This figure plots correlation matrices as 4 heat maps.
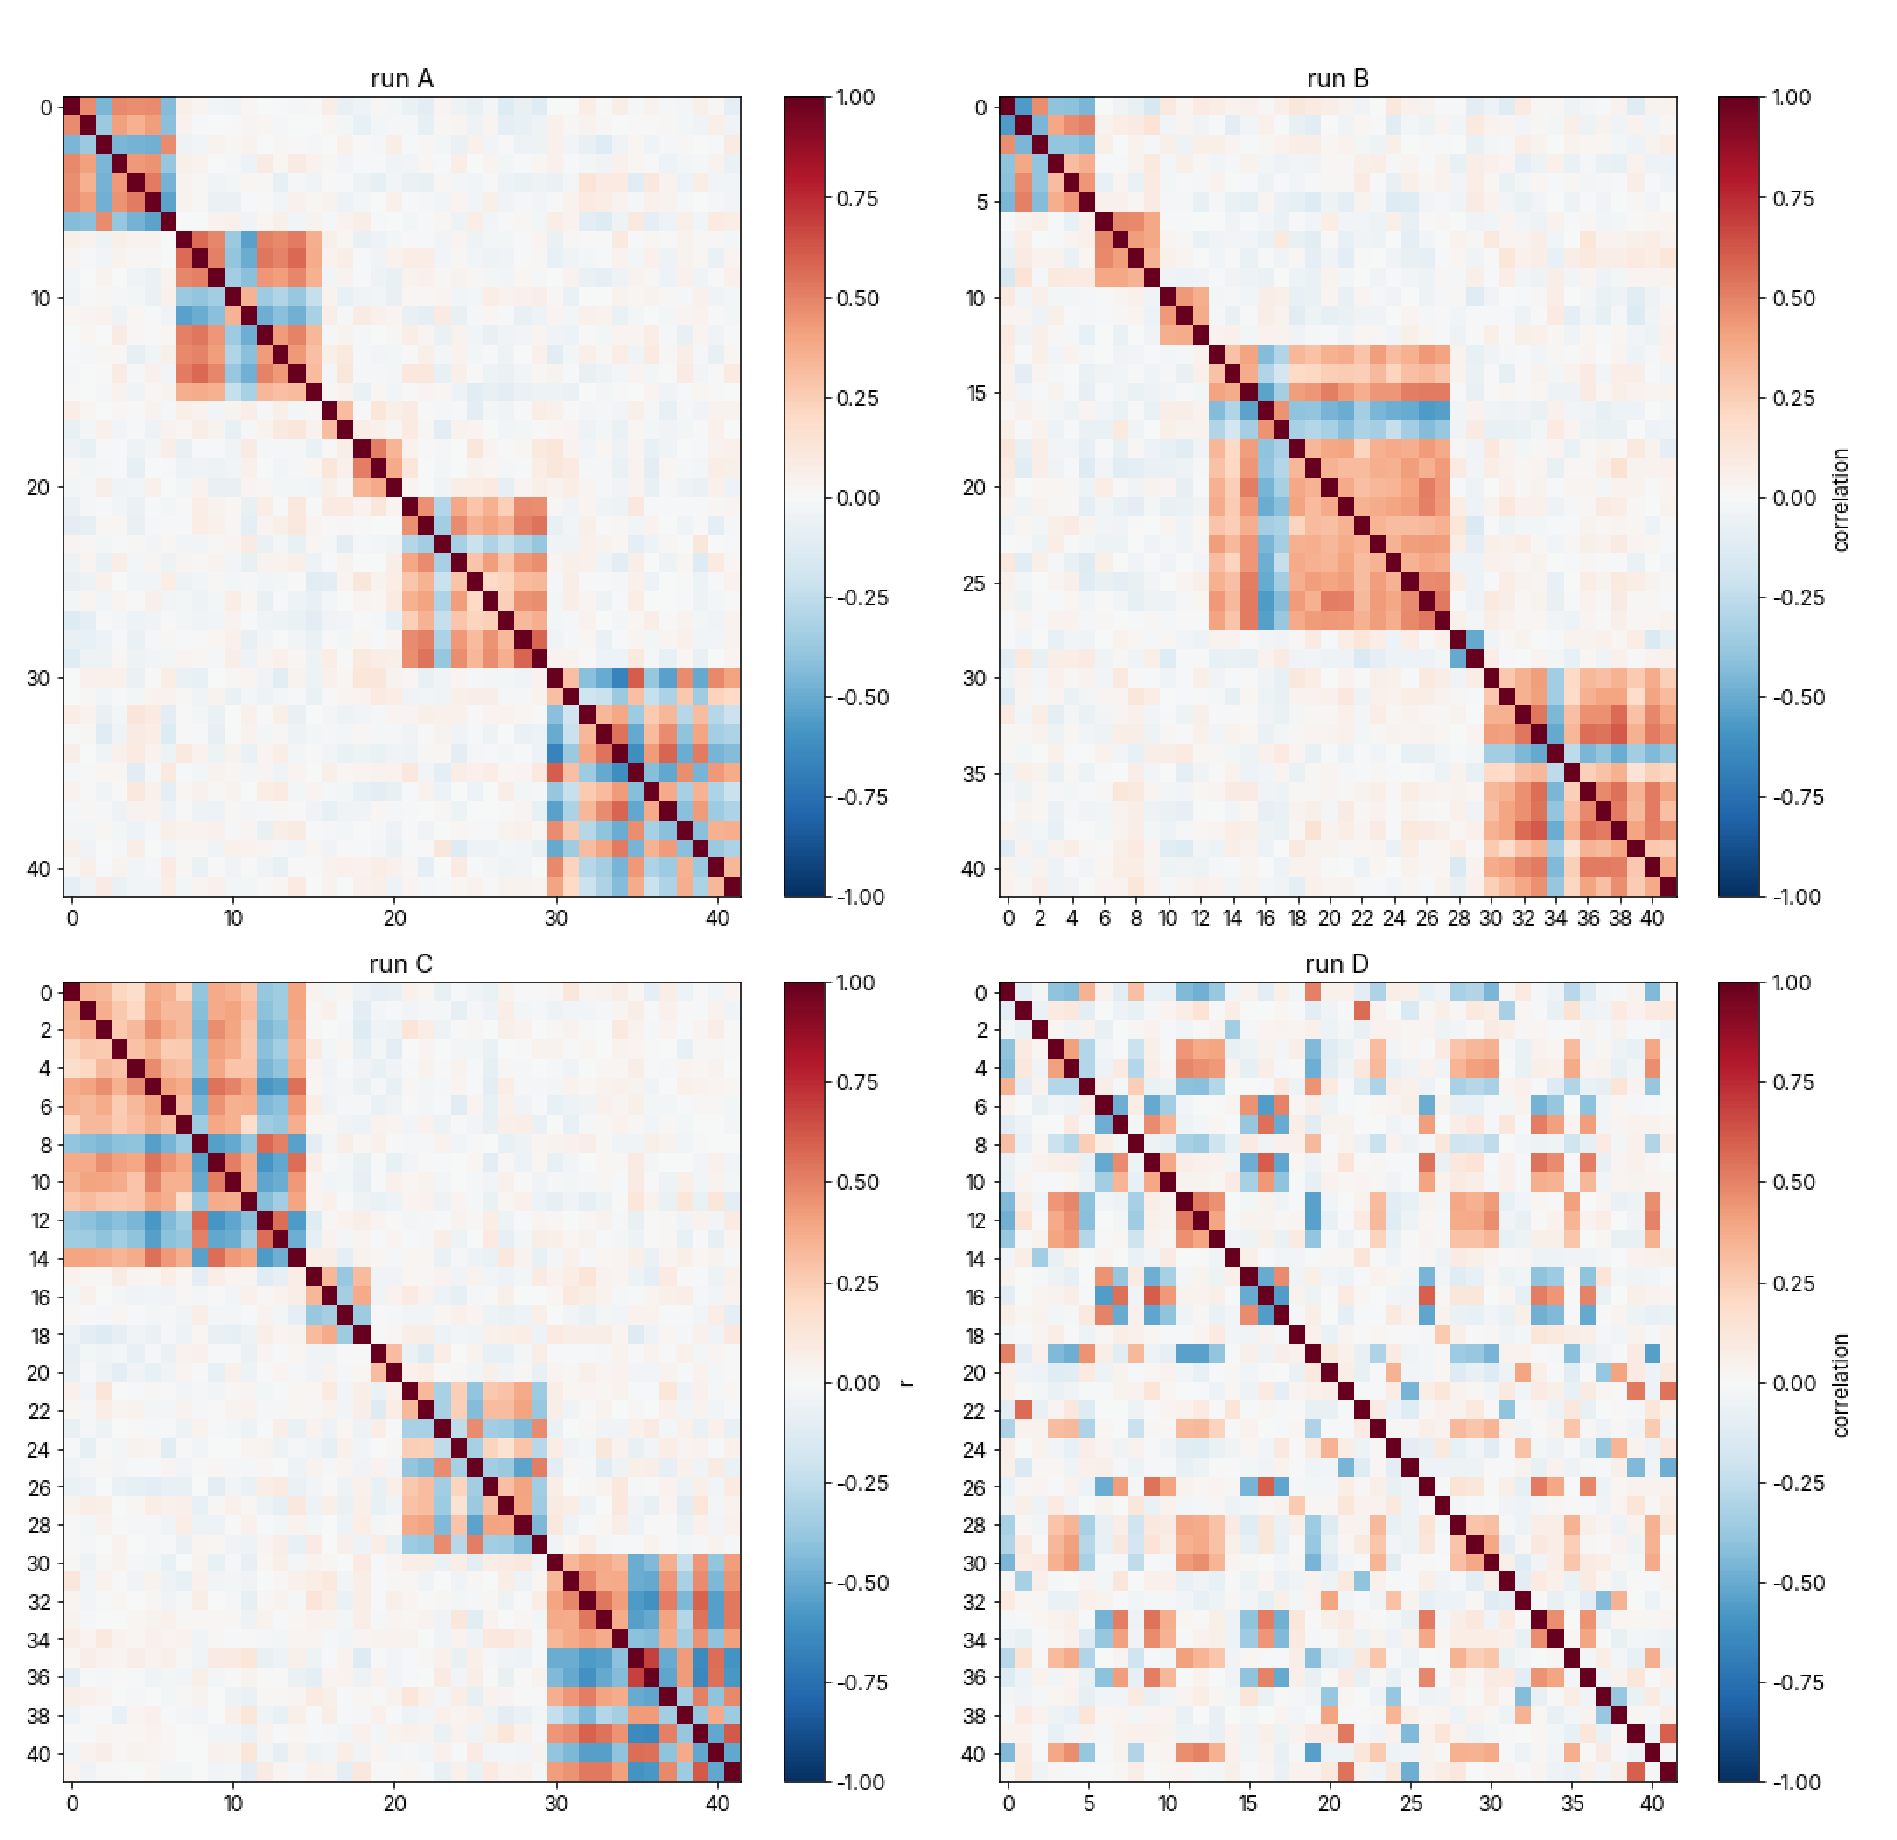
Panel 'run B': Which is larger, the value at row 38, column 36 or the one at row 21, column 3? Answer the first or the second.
the first
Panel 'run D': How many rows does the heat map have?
42
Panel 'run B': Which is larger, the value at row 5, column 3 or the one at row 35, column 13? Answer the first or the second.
the first
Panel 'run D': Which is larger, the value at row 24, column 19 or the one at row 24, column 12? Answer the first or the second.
the first
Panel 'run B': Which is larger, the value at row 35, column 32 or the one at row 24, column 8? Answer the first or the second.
the first
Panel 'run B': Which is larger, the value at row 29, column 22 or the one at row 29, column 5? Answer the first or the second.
the second
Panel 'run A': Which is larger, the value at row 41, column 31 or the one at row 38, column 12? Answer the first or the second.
the first
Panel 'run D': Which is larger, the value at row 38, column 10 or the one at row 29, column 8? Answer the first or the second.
the first
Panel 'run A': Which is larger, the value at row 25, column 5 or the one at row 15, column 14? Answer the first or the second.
the second
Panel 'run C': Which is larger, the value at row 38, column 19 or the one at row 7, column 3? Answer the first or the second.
the second
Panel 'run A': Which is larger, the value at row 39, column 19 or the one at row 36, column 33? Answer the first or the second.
the second
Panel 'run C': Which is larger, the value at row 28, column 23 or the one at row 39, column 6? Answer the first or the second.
the second
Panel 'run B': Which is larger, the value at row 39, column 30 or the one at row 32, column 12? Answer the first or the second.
the first
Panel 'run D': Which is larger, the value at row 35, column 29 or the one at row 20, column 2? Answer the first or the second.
the first
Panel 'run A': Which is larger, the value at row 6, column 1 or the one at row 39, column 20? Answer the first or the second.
the second
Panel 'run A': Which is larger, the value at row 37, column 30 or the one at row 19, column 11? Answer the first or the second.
the second
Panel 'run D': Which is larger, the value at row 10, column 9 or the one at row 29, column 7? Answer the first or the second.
the first
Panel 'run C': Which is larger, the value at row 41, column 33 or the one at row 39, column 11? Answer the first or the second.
the first
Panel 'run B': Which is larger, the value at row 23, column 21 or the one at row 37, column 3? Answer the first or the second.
the first
